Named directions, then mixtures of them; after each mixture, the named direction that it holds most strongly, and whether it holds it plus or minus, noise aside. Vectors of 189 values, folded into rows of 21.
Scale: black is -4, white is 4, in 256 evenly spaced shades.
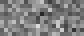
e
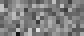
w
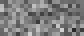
e, plus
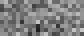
e, minus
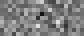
e, plus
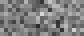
e, minus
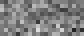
e, plus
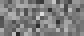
w, plus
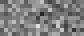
e, plus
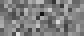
w, minus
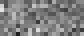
w, plus
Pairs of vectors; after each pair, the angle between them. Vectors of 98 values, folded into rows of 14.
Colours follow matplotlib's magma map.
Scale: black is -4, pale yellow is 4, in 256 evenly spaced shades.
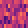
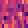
partly aligned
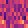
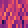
partly opposed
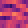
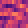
nearly parallel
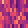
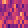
partly aligned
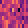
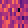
nearly parallel
